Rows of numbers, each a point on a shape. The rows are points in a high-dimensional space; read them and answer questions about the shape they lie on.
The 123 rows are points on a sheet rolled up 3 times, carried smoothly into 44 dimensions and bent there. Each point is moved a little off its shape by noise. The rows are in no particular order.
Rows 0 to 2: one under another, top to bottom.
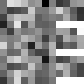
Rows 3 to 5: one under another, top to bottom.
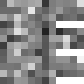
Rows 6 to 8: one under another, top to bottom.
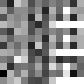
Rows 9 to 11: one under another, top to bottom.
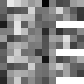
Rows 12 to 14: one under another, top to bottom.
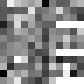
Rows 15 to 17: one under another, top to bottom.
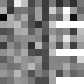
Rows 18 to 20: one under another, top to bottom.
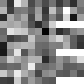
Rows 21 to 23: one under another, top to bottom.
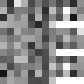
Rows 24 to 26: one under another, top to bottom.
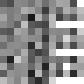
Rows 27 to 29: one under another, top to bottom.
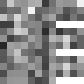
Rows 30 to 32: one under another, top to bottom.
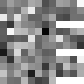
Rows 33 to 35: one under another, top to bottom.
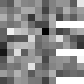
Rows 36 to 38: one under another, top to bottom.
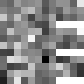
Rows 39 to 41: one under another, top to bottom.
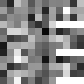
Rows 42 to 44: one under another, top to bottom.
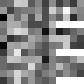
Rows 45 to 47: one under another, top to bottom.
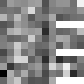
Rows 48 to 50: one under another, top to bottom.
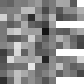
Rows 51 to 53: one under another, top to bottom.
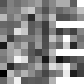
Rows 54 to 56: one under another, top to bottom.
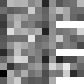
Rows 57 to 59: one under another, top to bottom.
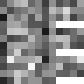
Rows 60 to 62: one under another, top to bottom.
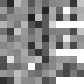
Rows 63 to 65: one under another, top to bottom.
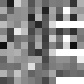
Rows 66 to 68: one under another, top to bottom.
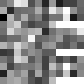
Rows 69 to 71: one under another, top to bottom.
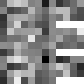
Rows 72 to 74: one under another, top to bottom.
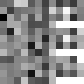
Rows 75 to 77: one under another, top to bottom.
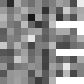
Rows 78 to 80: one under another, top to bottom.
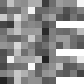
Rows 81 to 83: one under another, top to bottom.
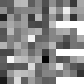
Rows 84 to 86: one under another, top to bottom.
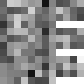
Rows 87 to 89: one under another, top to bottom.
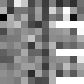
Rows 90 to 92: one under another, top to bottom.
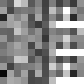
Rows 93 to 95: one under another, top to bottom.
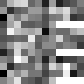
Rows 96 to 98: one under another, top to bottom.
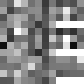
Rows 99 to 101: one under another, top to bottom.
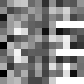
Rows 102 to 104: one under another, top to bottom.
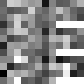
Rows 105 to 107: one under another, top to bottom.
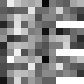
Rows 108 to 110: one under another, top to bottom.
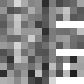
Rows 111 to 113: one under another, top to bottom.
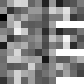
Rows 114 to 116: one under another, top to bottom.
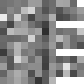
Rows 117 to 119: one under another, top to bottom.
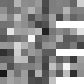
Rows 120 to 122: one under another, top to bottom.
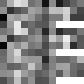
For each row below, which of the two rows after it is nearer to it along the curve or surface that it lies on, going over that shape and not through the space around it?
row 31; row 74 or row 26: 74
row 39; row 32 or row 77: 32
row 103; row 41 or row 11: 11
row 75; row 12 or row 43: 12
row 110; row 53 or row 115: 53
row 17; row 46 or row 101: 46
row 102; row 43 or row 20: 43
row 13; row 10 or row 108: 10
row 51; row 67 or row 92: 67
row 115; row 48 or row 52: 52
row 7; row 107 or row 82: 82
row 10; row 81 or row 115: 115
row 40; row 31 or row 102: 31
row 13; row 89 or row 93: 89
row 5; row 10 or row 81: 81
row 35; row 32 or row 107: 107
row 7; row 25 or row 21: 21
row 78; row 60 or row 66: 60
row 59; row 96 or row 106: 106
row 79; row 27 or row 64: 27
